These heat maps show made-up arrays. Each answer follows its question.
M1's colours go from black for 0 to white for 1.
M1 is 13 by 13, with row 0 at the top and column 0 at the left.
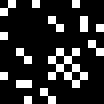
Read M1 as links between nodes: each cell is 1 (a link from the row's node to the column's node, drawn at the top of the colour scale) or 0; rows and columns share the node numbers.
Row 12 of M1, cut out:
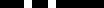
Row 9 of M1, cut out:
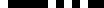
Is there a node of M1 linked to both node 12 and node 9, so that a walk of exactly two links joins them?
yes
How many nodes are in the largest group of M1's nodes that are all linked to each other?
2
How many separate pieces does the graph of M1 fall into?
2
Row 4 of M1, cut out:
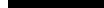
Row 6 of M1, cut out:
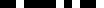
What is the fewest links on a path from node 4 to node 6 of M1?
3
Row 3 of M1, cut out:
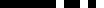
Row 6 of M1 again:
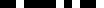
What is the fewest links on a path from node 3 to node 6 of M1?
2
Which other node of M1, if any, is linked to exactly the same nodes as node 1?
node 4
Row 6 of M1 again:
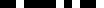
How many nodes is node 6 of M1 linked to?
4
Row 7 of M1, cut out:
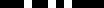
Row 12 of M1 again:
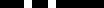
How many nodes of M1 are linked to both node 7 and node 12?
2
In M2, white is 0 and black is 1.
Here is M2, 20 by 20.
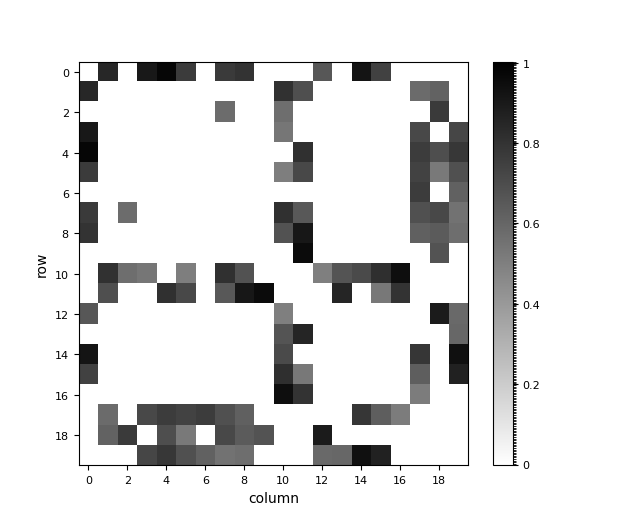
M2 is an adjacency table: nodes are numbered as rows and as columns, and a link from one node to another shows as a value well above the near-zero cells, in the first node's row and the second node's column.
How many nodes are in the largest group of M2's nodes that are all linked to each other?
3
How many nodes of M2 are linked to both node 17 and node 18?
5
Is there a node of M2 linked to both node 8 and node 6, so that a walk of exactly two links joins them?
yes
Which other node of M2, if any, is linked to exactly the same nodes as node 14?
node 3
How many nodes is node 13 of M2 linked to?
3
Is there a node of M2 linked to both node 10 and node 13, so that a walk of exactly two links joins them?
no
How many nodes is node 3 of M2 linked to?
4
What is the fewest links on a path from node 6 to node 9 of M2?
4
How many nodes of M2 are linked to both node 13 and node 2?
1
